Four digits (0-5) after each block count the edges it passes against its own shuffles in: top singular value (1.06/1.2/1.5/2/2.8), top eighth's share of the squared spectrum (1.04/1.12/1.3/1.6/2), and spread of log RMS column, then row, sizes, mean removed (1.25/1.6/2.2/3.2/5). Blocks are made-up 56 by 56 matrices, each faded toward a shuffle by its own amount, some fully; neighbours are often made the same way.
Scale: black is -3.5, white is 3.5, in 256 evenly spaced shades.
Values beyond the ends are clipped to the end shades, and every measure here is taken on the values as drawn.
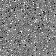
1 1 0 0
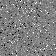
0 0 0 0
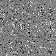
2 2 1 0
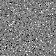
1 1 0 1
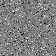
1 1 0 0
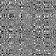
4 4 3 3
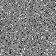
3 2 0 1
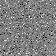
1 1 0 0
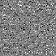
3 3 1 1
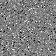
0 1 0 0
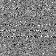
1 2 0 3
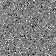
0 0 0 0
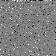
2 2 0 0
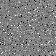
1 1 0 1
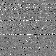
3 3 0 3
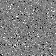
1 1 0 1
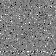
2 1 0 1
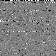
3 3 0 3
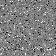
0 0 0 1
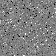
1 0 0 0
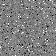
0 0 0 0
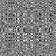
4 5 3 3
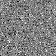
2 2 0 0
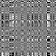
5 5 4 4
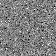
0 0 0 0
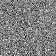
0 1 0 1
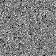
0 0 0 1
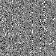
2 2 3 0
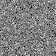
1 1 1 0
